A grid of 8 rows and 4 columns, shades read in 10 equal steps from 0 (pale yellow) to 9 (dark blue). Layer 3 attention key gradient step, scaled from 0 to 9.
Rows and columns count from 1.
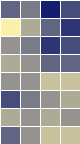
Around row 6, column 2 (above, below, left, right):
4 4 7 4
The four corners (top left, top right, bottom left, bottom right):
6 7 6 2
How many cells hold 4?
8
